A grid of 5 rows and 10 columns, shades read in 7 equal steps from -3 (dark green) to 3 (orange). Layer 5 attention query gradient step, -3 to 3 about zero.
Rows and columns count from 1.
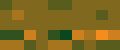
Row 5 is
1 1 -1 0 1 1 -1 0 -1 -1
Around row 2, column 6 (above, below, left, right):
-1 0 0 0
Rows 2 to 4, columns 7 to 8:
0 0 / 0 0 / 2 1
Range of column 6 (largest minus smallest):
4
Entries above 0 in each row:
0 1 0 5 4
